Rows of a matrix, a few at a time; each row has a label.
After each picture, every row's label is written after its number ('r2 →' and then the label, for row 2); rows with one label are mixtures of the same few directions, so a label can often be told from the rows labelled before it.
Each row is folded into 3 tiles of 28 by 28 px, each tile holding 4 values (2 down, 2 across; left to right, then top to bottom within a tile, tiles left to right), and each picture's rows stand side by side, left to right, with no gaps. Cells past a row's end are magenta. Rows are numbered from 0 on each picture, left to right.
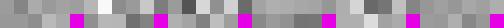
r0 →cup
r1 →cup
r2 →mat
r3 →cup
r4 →cup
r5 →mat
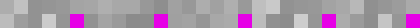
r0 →mat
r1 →cup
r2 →mat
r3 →mat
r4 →mat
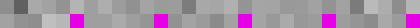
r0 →cup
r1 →cup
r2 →mat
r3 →cup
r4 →cup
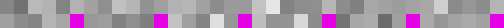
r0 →cup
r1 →cup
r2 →mat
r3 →mat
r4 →mat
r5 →mat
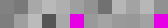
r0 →mat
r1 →mat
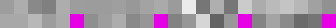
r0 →cup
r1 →mat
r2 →mat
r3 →cup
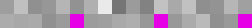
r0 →cup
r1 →mat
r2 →cup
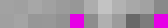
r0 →cup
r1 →cup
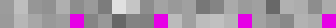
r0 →cup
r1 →cup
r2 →cup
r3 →cup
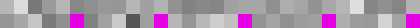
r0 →cup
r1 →mat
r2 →cup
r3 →cup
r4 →mat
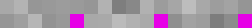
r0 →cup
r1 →cup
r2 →cup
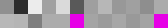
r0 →mat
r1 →mat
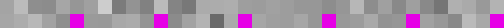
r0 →cup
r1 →mat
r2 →mat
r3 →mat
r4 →mat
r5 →cup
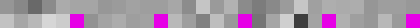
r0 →cup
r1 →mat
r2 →mat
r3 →mat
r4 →mat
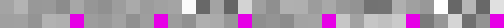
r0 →mat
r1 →mat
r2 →mat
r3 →cup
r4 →cup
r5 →mat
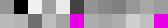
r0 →mat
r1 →cup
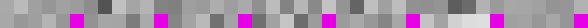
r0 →mat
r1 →mat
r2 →mat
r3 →mat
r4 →mat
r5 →cup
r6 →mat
